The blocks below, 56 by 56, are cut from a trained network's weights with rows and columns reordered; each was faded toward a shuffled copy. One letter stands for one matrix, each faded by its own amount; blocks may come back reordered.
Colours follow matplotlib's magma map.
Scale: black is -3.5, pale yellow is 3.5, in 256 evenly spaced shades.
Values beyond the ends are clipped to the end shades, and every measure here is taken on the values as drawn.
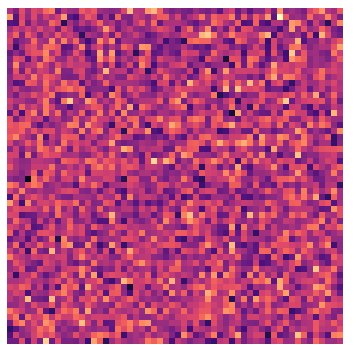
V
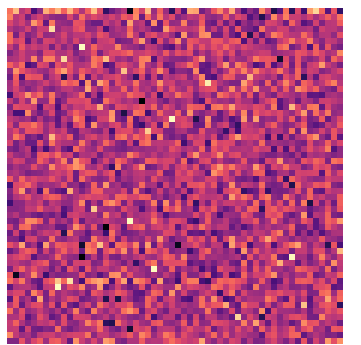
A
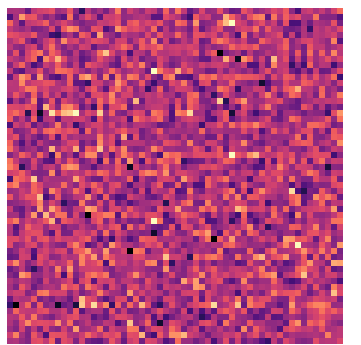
A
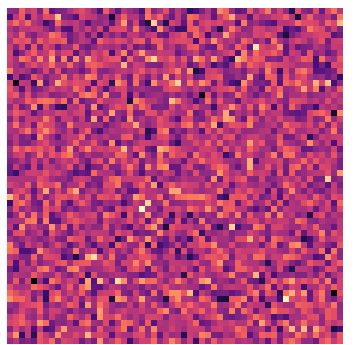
A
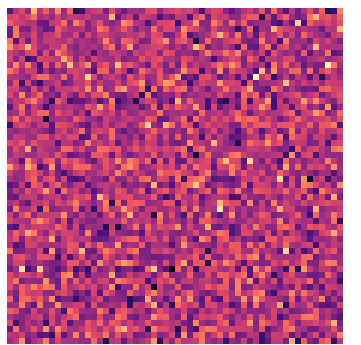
V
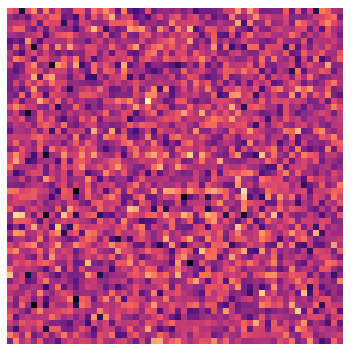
A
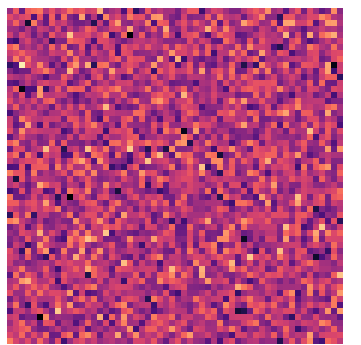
A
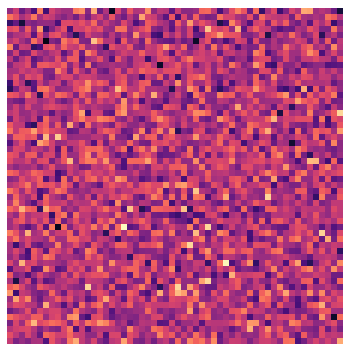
V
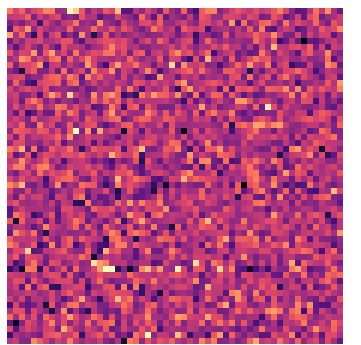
A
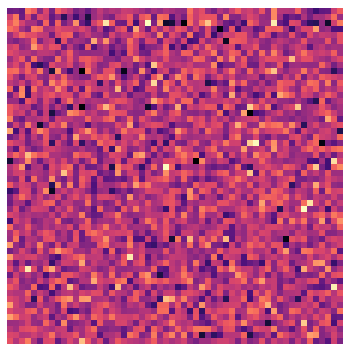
A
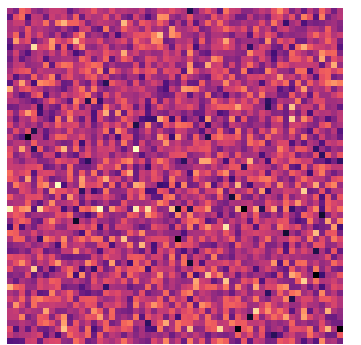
A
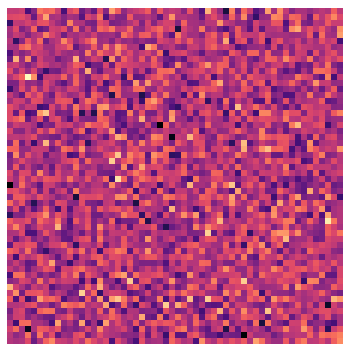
A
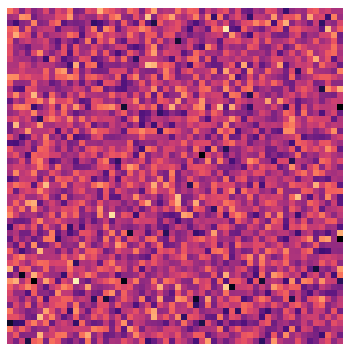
A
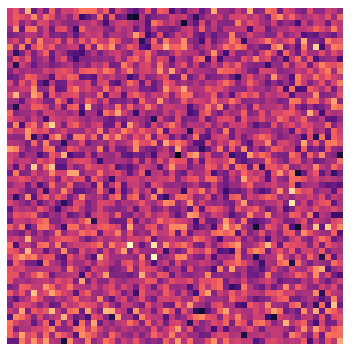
A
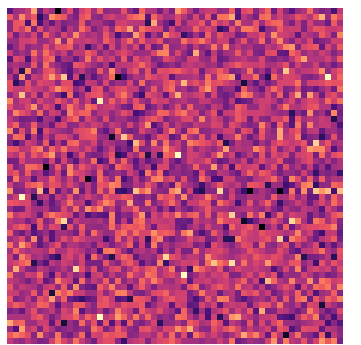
A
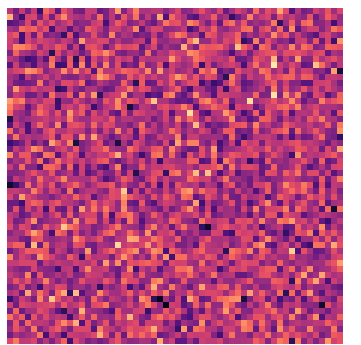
V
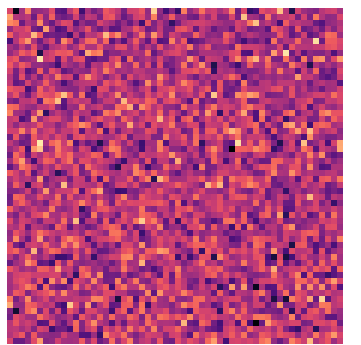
V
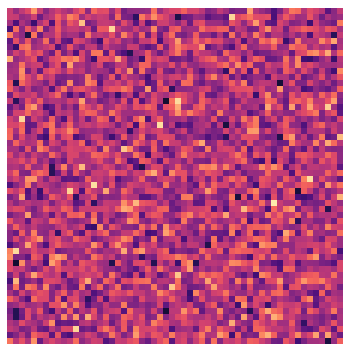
V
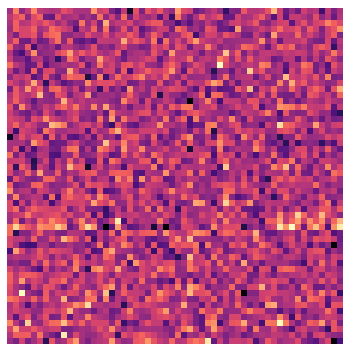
A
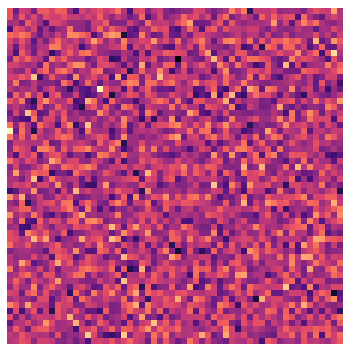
V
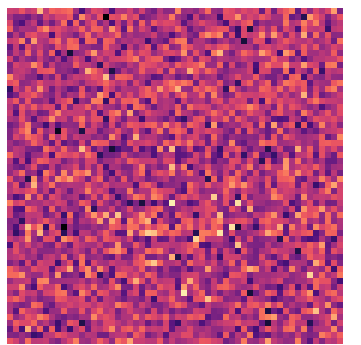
A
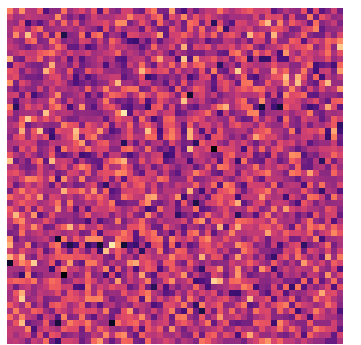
V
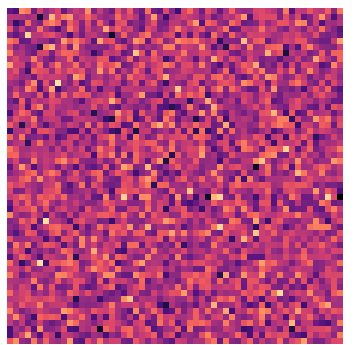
V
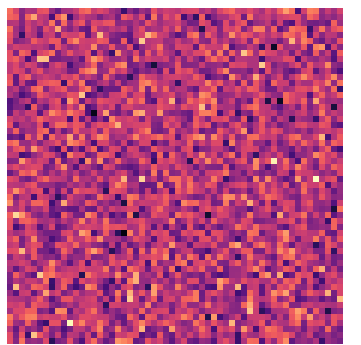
V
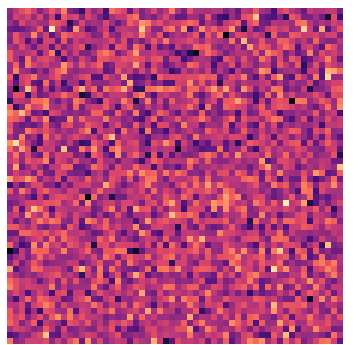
A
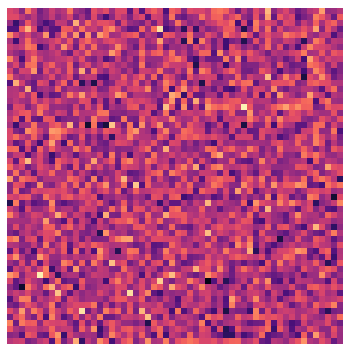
V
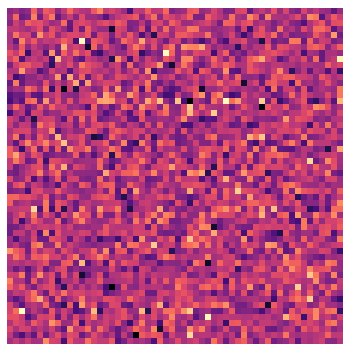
A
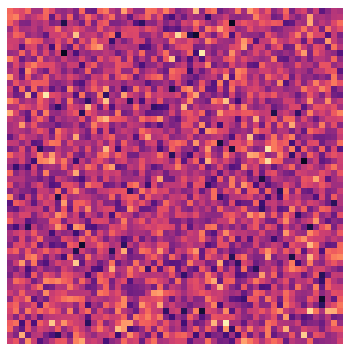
V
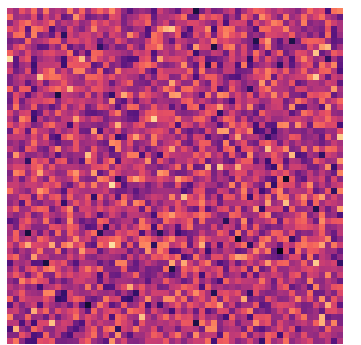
V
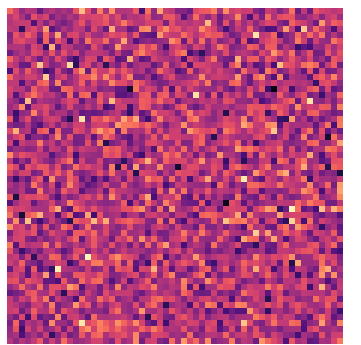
V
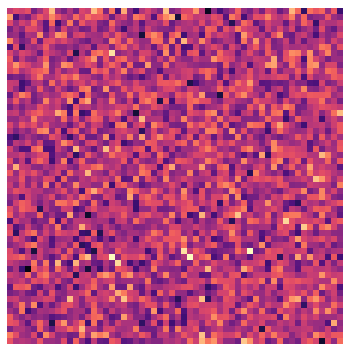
V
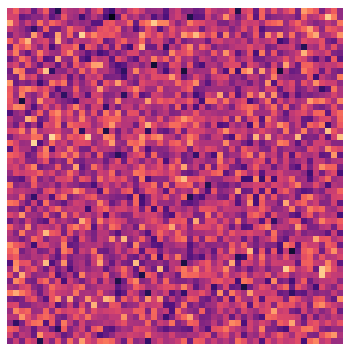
V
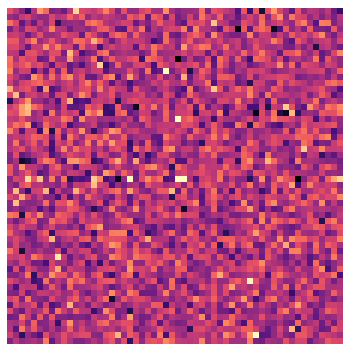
A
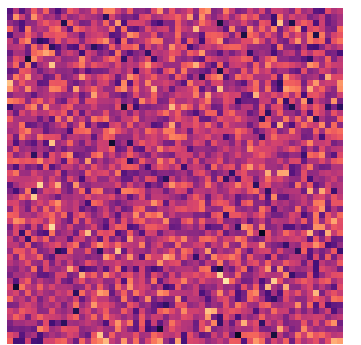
V
